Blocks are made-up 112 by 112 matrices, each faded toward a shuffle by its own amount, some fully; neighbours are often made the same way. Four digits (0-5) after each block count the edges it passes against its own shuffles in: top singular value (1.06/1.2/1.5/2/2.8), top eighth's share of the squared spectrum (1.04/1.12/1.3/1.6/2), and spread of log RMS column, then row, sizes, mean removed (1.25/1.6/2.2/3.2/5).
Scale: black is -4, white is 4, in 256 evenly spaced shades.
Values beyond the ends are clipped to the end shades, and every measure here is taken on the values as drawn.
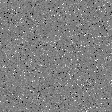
0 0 0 0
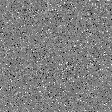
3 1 0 0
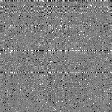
5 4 2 3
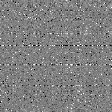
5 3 1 2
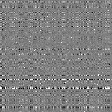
5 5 3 4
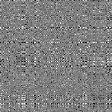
5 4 3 3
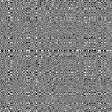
5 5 3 4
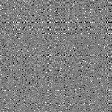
5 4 2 3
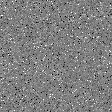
1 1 0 0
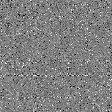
4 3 1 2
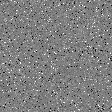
0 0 0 0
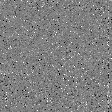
2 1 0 0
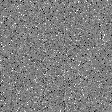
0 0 1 0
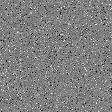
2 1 0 0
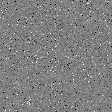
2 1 0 0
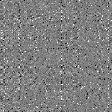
4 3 2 2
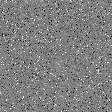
0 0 0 0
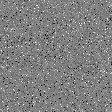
1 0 0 0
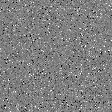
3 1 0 0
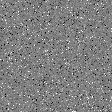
0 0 0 0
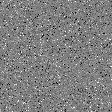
1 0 0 0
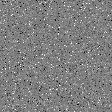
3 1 0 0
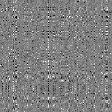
5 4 3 3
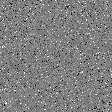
0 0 0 0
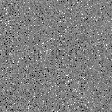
4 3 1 1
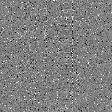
4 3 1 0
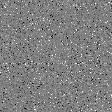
3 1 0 0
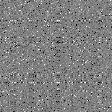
4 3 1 2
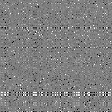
5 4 2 3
